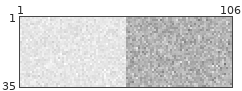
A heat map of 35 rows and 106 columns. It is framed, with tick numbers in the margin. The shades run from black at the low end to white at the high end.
It is made of 1 by 2 panels. Panel 1,1: very high, fine-grained, faint in contrast. Panel 1,2: high, fine-grained.
